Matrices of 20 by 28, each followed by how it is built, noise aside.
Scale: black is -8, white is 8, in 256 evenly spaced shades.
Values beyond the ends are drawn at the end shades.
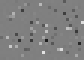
sparse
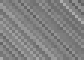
Toeplitz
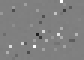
sparse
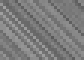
Toeplitz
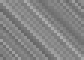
Toeplitz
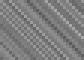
Toeplitz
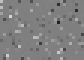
sparse
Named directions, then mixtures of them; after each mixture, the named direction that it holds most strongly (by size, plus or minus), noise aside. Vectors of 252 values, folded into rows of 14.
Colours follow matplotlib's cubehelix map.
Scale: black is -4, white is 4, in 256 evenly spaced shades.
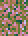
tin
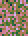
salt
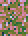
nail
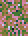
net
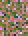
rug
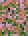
tin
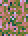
nail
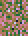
net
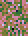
net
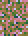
rug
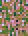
salt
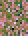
net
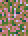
salt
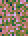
salt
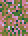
net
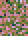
salt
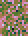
net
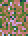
nail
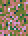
nail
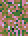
net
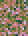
tin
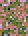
nail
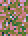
nail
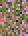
net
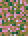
salt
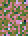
tin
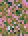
net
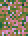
nail
